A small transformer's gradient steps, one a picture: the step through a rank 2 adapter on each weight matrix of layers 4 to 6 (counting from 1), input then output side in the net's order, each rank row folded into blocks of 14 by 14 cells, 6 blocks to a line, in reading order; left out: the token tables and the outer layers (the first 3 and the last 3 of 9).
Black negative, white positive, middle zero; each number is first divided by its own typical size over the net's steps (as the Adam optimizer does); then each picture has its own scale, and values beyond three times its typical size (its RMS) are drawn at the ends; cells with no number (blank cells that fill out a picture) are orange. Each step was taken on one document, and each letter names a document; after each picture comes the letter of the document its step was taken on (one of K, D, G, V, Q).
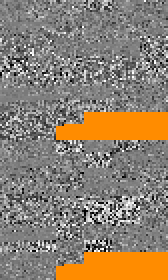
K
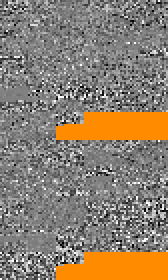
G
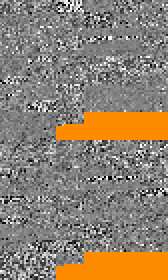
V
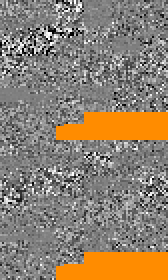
K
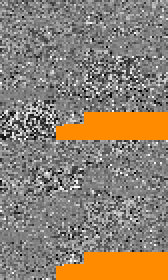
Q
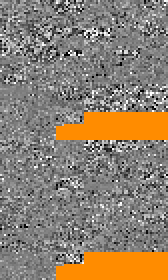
Q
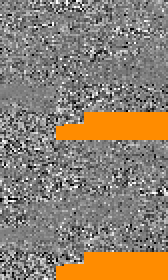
Q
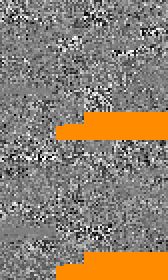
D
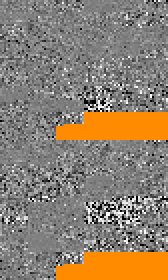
G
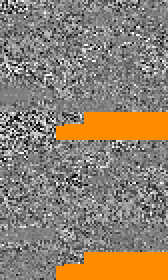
K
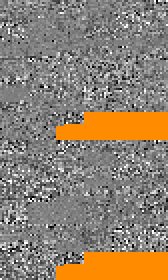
G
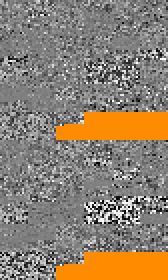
G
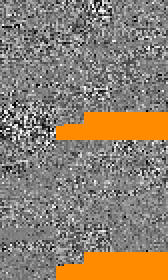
D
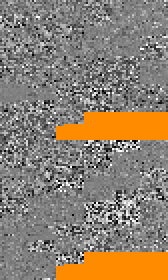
Q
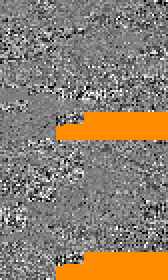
G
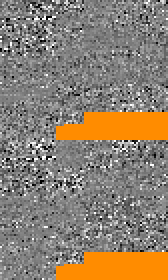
Q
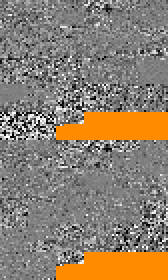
G
